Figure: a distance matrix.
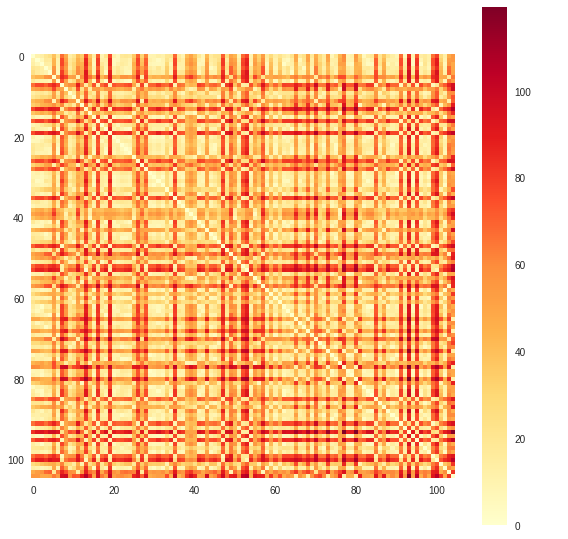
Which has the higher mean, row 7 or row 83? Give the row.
7
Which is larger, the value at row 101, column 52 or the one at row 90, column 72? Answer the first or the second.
the first
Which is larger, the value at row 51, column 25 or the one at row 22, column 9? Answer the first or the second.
the first
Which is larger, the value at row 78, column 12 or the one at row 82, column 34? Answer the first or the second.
the first
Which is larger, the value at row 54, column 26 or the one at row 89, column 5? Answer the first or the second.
the first
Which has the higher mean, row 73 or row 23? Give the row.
73
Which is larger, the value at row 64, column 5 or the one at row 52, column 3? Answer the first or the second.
the second
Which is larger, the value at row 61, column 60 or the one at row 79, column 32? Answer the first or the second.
the first
